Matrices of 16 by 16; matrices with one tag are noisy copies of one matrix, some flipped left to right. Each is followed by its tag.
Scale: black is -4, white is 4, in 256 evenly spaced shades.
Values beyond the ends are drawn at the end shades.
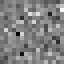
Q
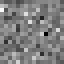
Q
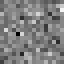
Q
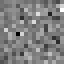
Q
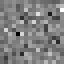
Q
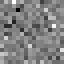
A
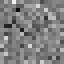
A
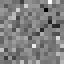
A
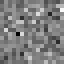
Q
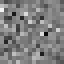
Q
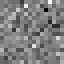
A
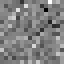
A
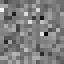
Q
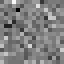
A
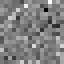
A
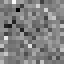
A
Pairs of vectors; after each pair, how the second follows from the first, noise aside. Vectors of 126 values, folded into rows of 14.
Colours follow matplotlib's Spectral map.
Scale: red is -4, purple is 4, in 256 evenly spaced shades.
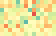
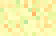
shrunk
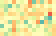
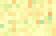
shrunk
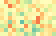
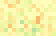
shrunk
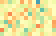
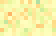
shrunk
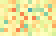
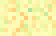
shrunk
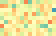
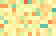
copied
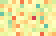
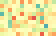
copied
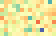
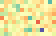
copied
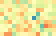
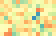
copied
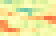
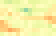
shrunk
